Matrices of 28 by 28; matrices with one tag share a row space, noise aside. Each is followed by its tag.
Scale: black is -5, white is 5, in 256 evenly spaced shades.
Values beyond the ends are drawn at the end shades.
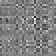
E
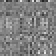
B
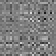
B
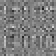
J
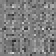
J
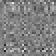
J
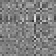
E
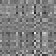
E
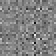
E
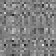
J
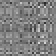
B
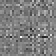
B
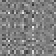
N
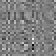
N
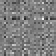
J
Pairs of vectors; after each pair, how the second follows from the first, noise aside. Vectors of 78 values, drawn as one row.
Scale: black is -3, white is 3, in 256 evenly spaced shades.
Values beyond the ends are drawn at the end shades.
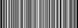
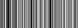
shuffled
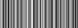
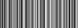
reversed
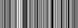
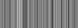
shrunk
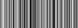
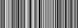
shuffled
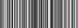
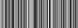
sign-scrambled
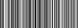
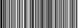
shuffled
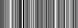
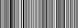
sign-scrambled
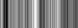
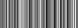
shuffled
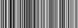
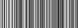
sign-scrambled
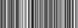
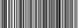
shuffled
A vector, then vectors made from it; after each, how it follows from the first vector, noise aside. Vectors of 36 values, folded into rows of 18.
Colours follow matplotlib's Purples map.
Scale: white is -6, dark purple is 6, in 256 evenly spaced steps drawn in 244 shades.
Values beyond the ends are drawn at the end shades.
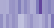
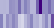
scaled up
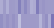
partly zeroed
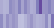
copied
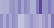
copied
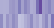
copied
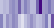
scaled up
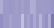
partly zeroed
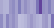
copied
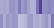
copied
